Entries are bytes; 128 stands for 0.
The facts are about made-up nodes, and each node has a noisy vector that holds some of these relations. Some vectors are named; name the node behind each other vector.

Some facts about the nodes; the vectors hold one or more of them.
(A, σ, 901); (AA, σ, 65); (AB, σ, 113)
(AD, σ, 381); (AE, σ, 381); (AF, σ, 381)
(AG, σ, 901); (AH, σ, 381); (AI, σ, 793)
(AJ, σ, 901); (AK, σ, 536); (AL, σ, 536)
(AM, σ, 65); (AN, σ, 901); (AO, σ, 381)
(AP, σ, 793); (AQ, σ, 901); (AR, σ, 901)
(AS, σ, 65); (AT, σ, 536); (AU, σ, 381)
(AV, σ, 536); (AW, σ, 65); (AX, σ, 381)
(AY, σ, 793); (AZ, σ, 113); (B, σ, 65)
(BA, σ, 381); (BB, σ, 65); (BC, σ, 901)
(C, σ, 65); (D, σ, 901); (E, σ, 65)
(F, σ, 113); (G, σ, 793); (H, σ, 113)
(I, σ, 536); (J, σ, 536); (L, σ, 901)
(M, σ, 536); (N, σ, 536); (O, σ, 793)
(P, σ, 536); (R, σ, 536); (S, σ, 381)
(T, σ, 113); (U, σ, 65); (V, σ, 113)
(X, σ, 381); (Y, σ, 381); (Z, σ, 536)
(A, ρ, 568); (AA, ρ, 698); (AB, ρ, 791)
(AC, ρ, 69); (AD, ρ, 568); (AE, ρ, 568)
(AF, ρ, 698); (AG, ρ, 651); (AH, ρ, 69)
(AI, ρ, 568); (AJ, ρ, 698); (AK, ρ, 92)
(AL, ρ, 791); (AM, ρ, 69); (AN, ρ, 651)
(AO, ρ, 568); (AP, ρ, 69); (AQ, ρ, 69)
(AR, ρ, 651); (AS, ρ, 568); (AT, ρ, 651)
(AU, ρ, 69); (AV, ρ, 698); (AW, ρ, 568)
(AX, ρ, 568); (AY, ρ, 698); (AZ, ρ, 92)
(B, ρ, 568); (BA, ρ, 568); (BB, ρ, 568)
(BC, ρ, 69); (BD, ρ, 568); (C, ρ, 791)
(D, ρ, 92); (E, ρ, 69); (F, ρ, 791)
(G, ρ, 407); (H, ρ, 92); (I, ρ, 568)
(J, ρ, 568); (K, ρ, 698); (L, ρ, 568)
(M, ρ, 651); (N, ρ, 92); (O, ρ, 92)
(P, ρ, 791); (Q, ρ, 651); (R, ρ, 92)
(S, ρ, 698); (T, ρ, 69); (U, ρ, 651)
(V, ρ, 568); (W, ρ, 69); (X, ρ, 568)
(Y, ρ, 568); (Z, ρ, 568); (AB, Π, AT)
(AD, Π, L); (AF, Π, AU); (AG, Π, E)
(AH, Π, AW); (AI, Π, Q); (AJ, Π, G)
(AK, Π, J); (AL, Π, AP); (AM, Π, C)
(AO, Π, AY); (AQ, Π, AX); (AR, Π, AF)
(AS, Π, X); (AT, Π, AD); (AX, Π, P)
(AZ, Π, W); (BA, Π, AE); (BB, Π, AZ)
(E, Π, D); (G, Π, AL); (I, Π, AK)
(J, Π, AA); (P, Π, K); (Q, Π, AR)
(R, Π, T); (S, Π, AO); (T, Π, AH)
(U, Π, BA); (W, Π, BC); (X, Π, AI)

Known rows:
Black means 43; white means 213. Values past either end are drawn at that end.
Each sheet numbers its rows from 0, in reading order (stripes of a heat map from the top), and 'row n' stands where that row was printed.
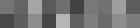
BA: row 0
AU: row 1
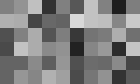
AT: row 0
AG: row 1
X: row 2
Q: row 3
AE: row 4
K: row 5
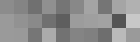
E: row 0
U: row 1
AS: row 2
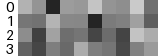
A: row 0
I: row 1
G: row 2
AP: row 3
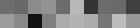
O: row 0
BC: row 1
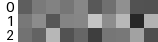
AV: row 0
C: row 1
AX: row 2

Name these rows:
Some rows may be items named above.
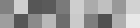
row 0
AR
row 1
T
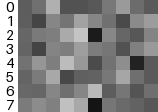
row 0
S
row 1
AP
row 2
AC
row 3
AP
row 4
K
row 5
S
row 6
AY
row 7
BD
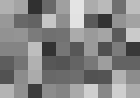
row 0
AN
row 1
V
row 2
U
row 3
AD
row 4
S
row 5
AI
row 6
AQ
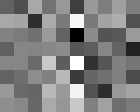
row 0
AH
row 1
D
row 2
W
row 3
N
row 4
H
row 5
Z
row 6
V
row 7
AA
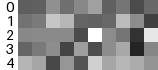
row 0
AY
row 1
AK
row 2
AB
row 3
M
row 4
AJ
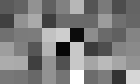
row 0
AY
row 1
AF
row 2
AC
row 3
AZ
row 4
AJ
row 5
F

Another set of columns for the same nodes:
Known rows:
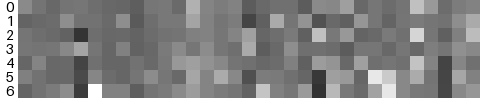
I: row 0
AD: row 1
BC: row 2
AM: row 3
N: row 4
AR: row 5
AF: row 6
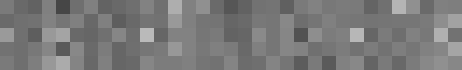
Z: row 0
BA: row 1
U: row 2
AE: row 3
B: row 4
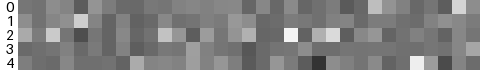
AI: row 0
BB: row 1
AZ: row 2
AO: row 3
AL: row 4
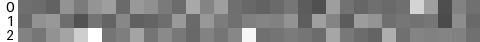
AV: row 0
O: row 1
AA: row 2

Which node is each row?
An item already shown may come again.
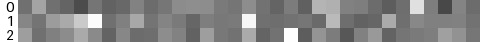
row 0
AK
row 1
AA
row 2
T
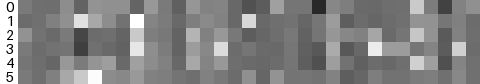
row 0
AJ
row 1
K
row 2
M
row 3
Q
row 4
AV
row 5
AY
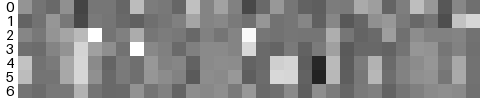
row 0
AT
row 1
X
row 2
AA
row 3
K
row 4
AB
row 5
AB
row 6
BD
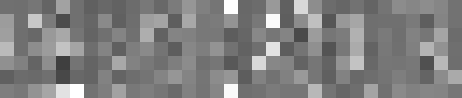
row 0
W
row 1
H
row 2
U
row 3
V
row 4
G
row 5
AH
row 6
AA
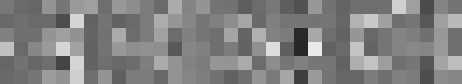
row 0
AV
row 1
AU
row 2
C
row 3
F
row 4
AU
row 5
S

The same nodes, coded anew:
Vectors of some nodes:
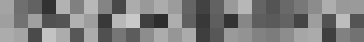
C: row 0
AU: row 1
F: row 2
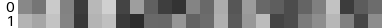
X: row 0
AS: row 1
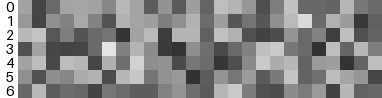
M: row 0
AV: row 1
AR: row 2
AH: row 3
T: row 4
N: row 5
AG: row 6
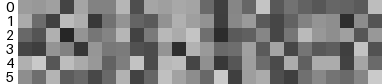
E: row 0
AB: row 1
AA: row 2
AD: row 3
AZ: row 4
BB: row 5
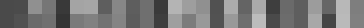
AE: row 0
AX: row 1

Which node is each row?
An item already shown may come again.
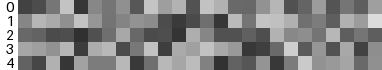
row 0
BD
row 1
AP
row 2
S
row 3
Q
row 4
AA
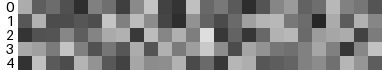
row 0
AF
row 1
AH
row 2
K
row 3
V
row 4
D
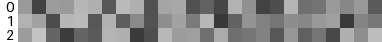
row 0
AK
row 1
F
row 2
U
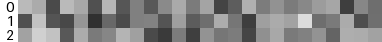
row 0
F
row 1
AJ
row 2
G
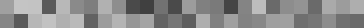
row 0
G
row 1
Z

